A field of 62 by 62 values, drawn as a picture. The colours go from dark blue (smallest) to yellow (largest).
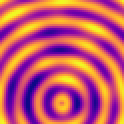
The bottom left is the ninth with the lowest average. No row or column stands out. Rings spread out from the bottom middle. There are no lone odd cells.
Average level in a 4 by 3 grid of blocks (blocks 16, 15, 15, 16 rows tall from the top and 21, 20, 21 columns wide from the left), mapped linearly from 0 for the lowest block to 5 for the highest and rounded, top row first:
544
313
044
012
